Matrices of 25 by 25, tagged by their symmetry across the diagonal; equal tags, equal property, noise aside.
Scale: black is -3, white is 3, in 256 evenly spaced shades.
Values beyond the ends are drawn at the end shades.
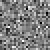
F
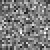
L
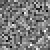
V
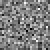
L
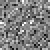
V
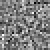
F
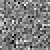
L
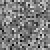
L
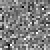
L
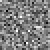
L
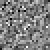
V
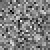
V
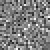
V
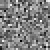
F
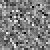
F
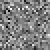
F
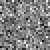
F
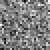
F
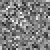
V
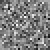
V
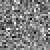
L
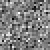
F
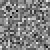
V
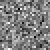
L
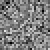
V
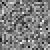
V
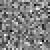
F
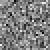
L
